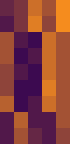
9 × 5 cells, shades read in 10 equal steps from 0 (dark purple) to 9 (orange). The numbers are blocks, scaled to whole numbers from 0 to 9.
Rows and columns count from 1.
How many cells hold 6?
2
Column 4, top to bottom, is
5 4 7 7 7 8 7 1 1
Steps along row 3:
down down up down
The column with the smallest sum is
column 2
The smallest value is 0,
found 6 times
